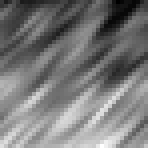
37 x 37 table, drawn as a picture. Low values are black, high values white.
Slope: up to the bottom. Grain: diagonal, up to the right. Ninth with the lowest average: top right.
